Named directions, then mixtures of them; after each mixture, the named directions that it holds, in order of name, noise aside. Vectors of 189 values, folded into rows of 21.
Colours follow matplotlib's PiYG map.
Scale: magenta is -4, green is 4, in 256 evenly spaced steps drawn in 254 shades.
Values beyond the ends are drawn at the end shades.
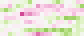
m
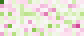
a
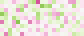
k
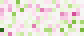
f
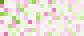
a, k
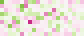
a, k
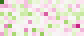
a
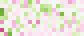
f, k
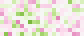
k, m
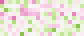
a, k, m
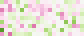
a, f, k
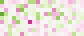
a, k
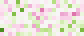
f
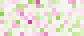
k, m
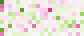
a, f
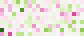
f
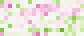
a, f, m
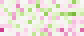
f, k, m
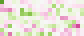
a, f, m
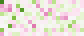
a, f, k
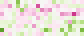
f, m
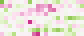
a, m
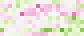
f, m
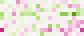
a, f, m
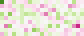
a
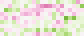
k, m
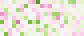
k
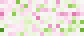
a, f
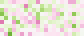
f, k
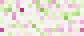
f, k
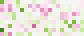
a, f
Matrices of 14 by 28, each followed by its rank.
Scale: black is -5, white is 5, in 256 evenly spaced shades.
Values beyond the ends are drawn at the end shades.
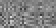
three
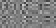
two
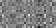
three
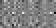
three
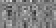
three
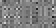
three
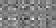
two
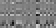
two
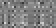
two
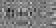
three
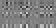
two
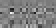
two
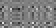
two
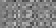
two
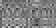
three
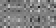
two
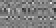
three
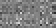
three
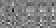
three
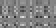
two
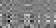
two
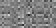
three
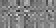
three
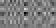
two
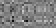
three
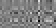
two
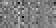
three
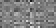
three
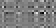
two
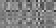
two
